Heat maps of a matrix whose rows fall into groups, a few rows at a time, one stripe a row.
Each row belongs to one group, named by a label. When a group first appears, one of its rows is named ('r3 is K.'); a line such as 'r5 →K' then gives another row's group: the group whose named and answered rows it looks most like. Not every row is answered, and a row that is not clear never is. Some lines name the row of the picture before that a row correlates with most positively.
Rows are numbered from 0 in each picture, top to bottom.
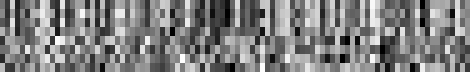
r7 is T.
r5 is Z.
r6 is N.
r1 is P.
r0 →P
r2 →P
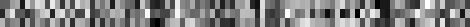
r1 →N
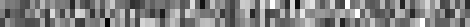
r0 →T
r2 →N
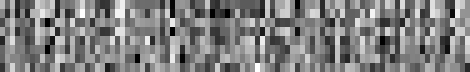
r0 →P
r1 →P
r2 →N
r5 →N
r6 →N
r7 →Z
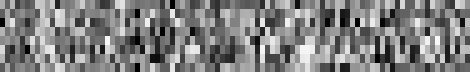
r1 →N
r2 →N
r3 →P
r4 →T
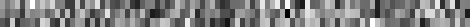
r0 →T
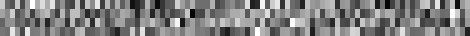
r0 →T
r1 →P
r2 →N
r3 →Z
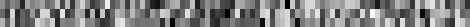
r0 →Z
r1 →P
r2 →P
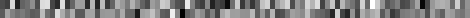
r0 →P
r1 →N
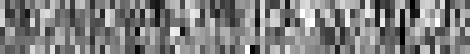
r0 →Z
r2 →T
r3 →N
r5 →T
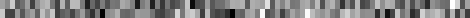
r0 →P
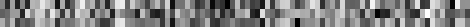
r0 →P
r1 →Z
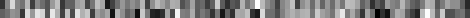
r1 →Z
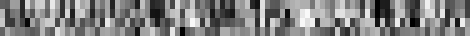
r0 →Z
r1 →Z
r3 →N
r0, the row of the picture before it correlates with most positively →1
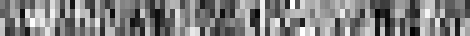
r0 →Z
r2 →T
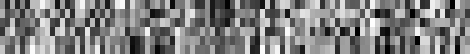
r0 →P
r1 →Z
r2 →P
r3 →N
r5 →T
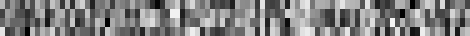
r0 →Z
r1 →N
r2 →N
